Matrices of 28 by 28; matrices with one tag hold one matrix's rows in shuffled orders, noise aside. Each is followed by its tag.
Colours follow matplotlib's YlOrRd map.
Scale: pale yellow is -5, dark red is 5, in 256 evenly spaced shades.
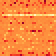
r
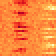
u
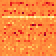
r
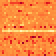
r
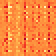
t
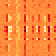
t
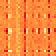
t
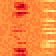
u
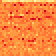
r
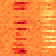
u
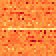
r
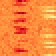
u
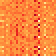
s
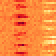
u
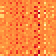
s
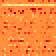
r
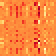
s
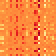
s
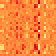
s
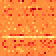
r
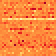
r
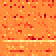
r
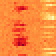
u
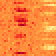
u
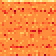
r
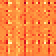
t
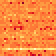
r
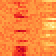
u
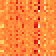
s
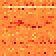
r
